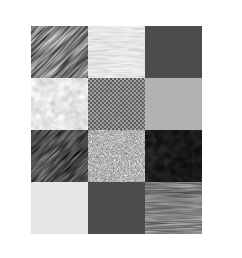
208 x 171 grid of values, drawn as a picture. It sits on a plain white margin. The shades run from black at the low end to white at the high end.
It is made of 4 by 3 panels. Panel 1,1: middling, slanting up to the right, strong in contrast. Panel 1,2: very high, streaked across, faint in contrast. Panel 1,3: low, flat. Panel 2,1: very high, blotchy, faint in contrast. Panel 2,2: middling, checkered, strong in contrast. Panel 2,3: high, flat. Panel 3,1: low, slanting up to the right. Panel 3,2: high, fine-grained. Panel 3,3: very low, blotchy, faint in contrast. Panel 4,1: very high, flat. Panel 4,2: low, flat. Panel 4,3: middling, streaked across.
